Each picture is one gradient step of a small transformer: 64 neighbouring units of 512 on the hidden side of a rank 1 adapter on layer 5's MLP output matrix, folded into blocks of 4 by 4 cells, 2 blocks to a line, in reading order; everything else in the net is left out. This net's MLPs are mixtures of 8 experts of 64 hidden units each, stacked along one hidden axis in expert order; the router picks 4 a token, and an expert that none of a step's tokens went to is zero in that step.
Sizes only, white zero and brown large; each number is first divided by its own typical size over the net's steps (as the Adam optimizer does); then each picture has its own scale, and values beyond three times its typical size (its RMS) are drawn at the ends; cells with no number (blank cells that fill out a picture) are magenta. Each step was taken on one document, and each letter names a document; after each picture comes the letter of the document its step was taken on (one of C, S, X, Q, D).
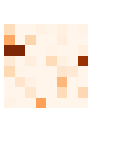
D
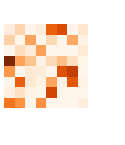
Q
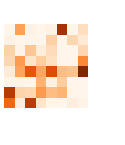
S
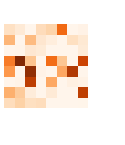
Q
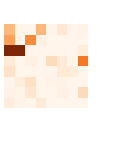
D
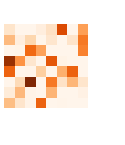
Q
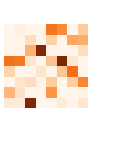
Q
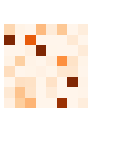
Q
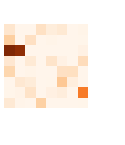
D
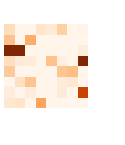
D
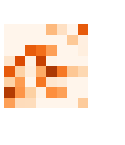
S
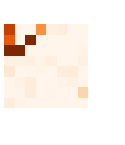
D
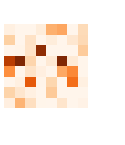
Q
